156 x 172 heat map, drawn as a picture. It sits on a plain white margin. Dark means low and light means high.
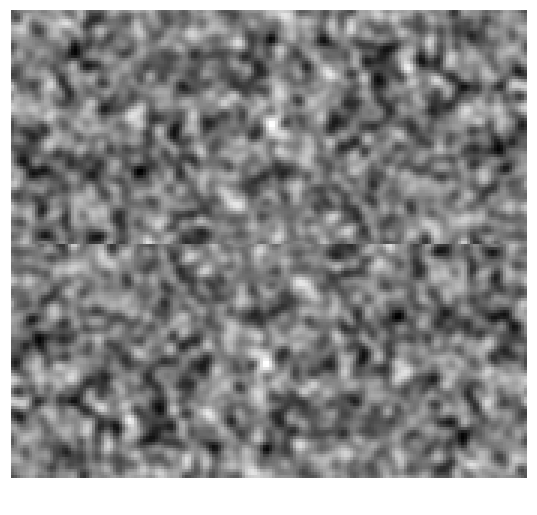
Odd rows or columns: none. Slope: none. Average level on the scale: 50%. Seam: none. Symmetry: a half turn. Grain: blotchy.
